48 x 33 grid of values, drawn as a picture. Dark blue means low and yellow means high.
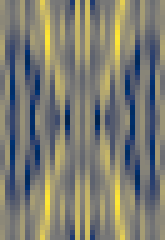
Grain: streaks running down. Average level on the scale: 50%. Mirror symmetry: left to right and top to bottom.
